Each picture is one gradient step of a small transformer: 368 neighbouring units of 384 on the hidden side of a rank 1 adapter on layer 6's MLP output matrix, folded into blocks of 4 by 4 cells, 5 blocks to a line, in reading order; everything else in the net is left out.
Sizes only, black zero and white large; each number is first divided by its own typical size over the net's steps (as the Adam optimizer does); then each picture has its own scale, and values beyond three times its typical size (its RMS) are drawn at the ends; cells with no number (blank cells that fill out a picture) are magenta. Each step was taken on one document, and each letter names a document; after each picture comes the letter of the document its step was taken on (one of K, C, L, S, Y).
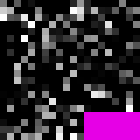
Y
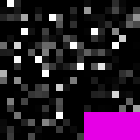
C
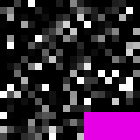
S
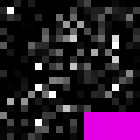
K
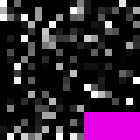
Y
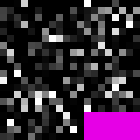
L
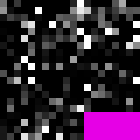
Y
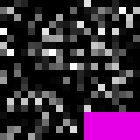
L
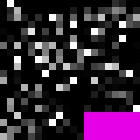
C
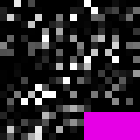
K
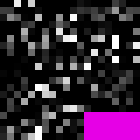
K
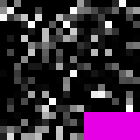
Y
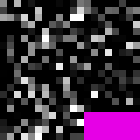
Y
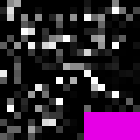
C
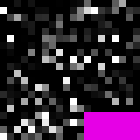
S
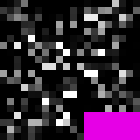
C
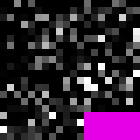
S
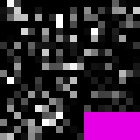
C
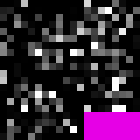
L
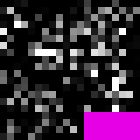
L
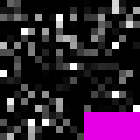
C
